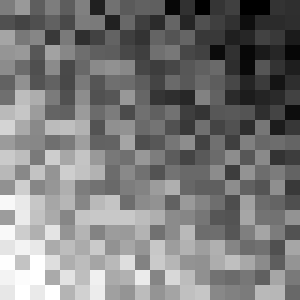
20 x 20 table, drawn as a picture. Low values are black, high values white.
The values follow a bell shape. On average the colour sits 50% of the way up the scale. Neither half mirrors the other. The top right is the ninth with the lowest average. The field climbs toward the bottom left. The bottom left is the ninth with the highest average. No single row or column stands out from its neighbours.
